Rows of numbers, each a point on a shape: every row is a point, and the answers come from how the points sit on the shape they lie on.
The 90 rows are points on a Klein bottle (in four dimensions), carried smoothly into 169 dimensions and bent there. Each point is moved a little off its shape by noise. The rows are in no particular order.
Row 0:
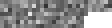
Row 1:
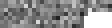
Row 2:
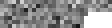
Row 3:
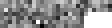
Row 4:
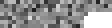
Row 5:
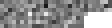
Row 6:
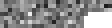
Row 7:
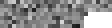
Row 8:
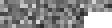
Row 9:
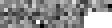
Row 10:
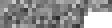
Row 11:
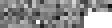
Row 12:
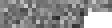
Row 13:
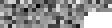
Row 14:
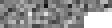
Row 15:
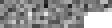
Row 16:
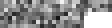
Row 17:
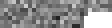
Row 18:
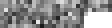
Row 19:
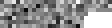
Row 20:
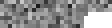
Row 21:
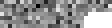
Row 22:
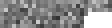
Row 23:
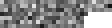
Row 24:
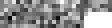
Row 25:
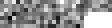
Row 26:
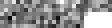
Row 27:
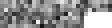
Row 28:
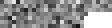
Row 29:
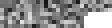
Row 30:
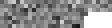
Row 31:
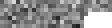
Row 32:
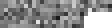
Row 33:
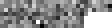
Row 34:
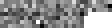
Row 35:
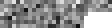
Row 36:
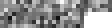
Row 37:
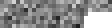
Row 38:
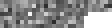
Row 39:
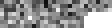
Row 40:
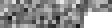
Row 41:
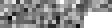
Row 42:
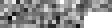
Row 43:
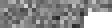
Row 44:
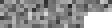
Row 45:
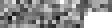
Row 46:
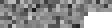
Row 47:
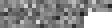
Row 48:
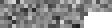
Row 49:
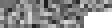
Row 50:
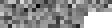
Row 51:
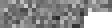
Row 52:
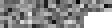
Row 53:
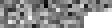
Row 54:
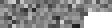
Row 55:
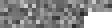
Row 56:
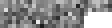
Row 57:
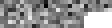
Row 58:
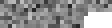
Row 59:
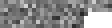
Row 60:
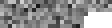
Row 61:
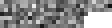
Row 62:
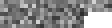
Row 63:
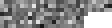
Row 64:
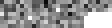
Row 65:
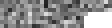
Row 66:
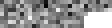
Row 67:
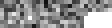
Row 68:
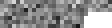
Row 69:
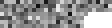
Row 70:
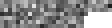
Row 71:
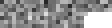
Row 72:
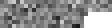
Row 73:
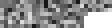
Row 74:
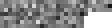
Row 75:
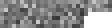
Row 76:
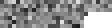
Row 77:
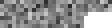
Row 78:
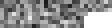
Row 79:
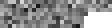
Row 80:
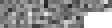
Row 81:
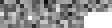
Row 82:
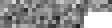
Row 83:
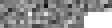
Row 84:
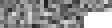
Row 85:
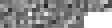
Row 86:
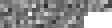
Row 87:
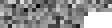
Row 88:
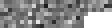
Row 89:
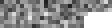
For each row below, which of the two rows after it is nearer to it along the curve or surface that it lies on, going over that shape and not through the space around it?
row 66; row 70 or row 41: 70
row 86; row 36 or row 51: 51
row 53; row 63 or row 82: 63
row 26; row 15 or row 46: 46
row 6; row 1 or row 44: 44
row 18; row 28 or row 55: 55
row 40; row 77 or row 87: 87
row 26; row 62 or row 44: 62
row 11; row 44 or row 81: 44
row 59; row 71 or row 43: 43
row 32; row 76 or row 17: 17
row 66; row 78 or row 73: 73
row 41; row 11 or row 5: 11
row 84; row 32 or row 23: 23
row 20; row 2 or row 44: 44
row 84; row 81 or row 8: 81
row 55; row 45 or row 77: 45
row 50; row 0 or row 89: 89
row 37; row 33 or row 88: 33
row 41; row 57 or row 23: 23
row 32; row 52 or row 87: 87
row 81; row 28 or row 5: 5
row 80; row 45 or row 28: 28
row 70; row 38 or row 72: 38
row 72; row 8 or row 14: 8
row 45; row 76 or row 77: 76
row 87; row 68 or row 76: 68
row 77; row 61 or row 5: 5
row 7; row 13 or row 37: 37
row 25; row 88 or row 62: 62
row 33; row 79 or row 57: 79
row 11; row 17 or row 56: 17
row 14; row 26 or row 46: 46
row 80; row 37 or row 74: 74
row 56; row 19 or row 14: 19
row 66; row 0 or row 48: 0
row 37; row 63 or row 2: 2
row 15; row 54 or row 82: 54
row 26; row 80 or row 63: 63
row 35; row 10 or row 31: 10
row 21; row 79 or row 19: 79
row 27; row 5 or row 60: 60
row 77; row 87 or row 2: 87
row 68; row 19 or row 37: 37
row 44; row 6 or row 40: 6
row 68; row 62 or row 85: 62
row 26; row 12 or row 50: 12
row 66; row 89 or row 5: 5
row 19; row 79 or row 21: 79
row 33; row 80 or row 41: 41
